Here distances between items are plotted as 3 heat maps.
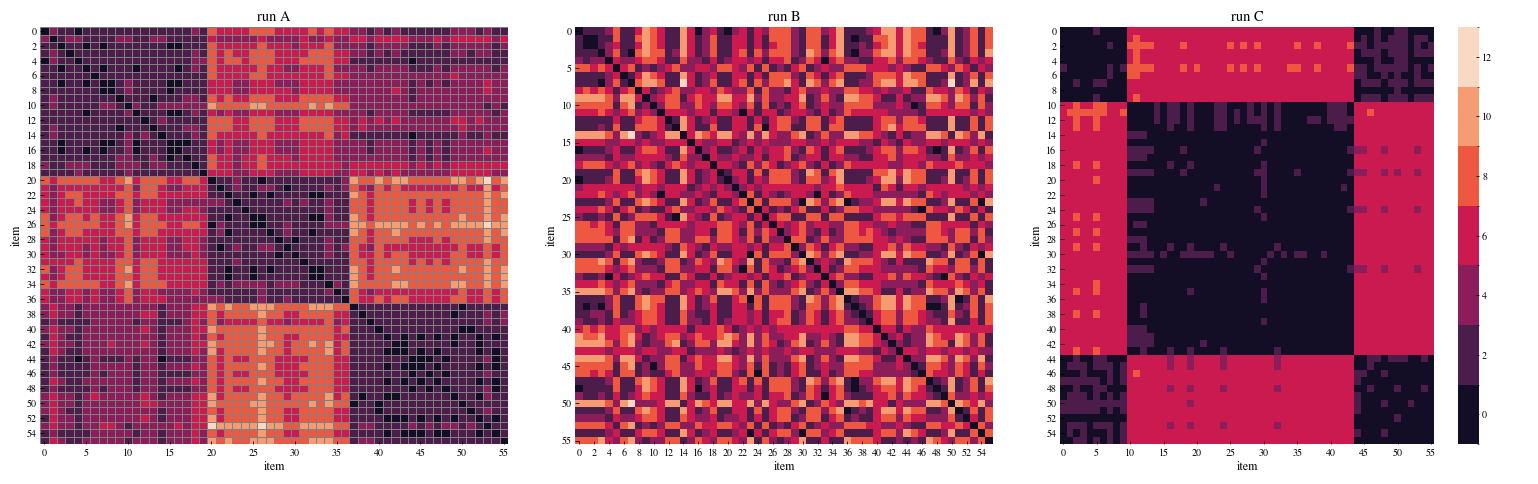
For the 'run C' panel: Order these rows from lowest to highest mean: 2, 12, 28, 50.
28, 12, 50, 2
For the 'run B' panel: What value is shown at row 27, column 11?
2
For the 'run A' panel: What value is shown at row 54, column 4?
2
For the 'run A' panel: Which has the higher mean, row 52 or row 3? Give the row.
52
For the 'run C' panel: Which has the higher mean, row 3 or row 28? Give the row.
3
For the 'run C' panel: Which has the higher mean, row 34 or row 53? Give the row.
53
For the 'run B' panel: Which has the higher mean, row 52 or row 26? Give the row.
26
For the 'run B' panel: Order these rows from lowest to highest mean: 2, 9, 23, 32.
2, 23, 32, 9
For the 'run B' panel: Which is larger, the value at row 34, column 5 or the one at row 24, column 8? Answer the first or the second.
the first
